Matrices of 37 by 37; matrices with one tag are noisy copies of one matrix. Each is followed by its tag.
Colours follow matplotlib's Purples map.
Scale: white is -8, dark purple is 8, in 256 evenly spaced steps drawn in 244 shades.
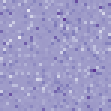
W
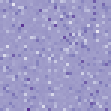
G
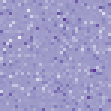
W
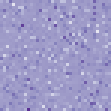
G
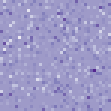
W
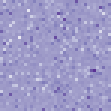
W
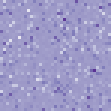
W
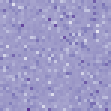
G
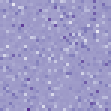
G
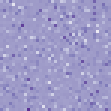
G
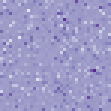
W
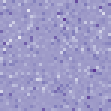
W
